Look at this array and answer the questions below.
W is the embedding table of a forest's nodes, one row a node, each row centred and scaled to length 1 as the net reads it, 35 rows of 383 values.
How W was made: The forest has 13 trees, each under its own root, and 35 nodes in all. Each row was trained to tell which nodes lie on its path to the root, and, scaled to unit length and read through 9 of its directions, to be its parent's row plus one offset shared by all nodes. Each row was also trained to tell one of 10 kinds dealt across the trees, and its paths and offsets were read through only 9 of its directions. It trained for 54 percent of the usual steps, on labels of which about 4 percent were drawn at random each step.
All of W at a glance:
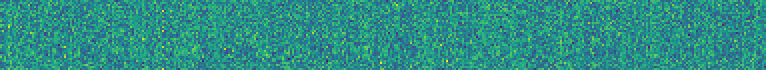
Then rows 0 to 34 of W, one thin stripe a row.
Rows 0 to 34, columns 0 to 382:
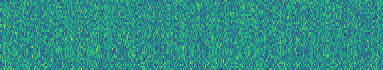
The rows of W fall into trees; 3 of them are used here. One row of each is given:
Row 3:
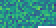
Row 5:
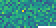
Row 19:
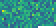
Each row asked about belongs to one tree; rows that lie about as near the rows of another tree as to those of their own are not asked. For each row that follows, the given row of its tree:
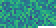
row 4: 3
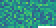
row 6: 19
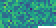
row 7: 5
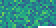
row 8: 3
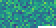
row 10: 19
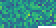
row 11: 5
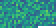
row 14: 3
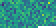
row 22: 3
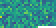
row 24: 5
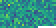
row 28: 3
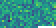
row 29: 19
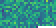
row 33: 19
